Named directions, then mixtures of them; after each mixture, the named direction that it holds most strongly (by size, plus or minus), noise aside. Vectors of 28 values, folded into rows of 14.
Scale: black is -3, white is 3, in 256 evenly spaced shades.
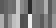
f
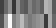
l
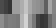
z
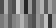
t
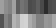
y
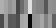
f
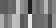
f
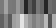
y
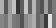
t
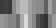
z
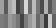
t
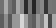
t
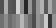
t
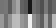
f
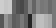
z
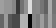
f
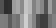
z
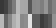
f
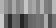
l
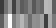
l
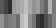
z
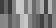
z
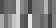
f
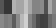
z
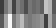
l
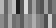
t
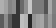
f
